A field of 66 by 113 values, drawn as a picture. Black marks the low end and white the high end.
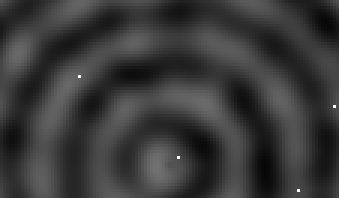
Rings: centred on the bottom middle. Lone odd cells: 4, each higher than its neighbours. Average level on the scale: 20%. Histogram: heavy tails on both sides.
